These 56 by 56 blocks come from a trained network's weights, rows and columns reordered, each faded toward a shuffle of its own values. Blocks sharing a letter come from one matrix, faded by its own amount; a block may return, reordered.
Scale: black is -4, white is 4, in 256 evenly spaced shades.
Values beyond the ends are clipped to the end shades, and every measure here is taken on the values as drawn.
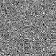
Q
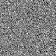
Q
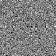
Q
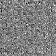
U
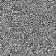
Q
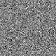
Q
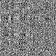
U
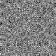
Q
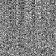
U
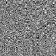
Q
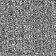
U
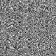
U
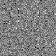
Q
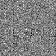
U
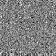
U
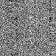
U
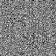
U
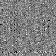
U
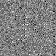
U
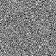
Q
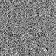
U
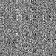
U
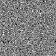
Q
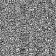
U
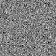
Q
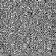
U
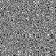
Q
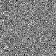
Q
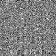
U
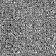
U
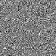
Q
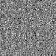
U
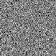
Q
